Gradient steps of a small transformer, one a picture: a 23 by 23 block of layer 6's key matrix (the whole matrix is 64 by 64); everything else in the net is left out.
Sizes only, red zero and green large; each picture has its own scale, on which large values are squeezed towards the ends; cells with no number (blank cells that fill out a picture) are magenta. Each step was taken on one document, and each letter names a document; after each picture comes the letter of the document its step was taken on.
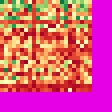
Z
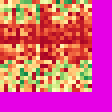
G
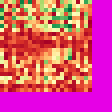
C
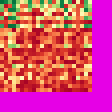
Z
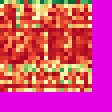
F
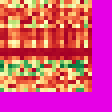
F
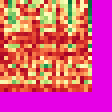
G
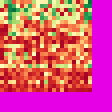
G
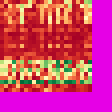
G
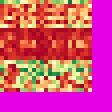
F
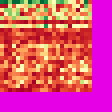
C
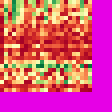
G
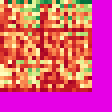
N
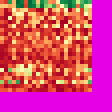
N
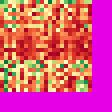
Z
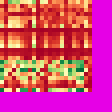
F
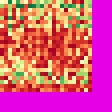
N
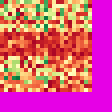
C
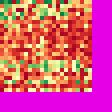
Z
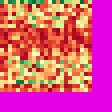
N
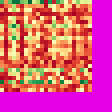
N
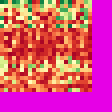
Z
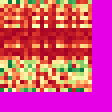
F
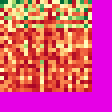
Z
